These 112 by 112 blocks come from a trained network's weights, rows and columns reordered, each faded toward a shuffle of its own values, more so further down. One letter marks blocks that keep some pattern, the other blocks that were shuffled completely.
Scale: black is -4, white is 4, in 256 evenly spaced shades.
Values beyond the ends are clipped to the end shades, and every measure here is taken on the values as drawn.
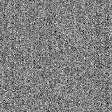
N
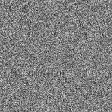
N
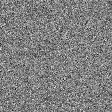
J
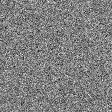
J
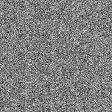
N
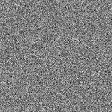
N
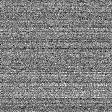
N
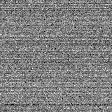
N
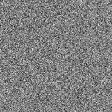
N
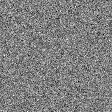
J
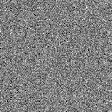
N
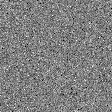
J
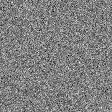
J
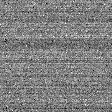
N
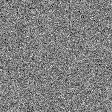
J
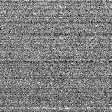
N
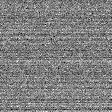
N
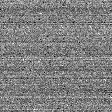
N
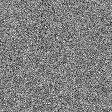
J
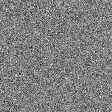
J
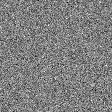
J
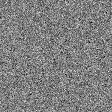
J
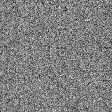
N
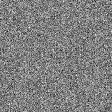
N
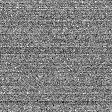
N
